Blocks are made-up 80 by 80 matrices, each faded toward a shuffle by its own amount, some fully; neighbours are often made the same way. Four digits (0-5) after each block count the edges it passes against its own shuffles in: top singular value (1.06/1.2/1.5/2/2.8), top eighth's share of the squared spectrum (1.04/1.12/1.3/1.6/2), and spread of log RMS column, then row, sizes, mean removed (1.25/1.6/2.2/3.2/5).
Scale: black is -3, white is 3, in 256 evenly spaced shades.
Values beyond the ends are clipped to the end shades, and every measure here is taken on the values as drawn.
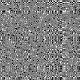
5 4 3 3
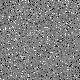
0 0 0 0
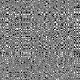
5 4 3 3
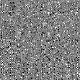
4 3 2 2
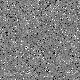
1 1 0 0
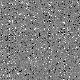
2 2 2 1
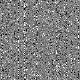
2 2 3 0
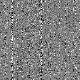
2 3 3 0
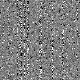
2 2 3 0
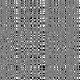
5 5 4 4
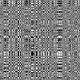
5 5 4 4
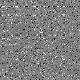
4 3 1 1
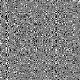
4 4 3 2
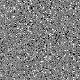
3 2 1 1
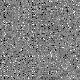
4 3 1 1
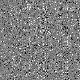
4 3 2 1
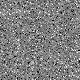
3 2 0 0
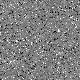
0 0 0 0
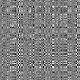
5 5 4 4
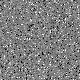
0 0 0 0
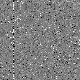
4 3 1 0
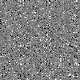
3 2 1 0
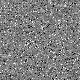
1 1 0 0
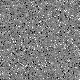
2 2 1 0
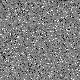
0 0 0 0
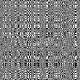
5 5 4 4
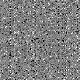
4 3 2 1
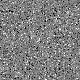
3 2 0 0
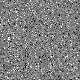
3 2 1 0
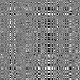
5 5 4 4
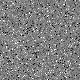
0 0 0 0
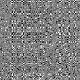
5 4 3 2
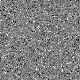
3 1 0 0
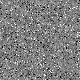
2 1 0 0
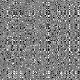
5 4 3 3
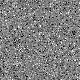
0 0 0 0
